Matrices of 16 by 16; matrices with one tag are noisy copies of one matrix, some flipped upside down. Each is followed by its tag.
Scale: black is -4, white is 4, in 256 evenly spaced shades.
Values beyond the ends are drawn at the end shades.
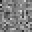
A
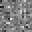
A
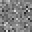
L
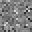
L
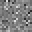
L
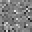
L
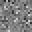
L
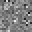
L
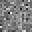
A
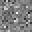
L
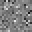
L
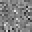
L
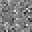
L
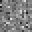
A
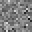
L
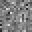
A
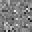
L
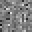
A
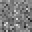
L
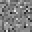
L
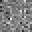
A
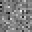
A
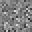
L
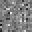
A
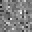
A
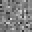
A
